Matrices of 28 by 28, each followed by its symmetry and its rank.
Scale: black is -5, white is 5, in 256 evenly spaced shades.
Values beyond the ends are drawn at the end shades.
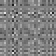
antisymmetric, rank two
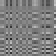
neither, rank one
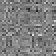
neither, rank five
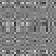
neither, rank two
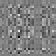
neither, rank two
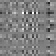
neither, rank two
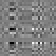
neither, rank two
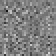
neither, rank five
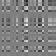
neither, rank one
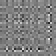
antisymmetric, rank two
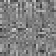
neither, rank five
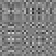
antisymmetric, rank two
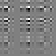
neither, rank one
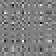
antisymmetric, rank two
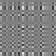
neither, rank one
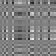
neither, rank one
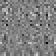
neither, rank five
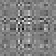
antisymmetric, rank two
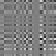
neither, rank one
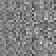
neither, rank five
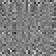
neither, rank five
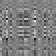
neither, rank two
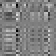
neither, rank two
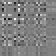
antisymmetric, rank two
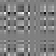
neither, rank one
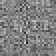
neither, rank five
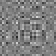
antisymmetric, rank two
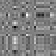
antisymmetric, rank two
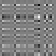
neither, rank one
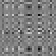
neither, rank two
